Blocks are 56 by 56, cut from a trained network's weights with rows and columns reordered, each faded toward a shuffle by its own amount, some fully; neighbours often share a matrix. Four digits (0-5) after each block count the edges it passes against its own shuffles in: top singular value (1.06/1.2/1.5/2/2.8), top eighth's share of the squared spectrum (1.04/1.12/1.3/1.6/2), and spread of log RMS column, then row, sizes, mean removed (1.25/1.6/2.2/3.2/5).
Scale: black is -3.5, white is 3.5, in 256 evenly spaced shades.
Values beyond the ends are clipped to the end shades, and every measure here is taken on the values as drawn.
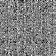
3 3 0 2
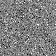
0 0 0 0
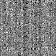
3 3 0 2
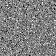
0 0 0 0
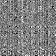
3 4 1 2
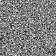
1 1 0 0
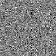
3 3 2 1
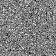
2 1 1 0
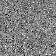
2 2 1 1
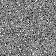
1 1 0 0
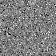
0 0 0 0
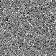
0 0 0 0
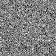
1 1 0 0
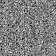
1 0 0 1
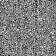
2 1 0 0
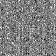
2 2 0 1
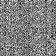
2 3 0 1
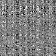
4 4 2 3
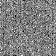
2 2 0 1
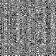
3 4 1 3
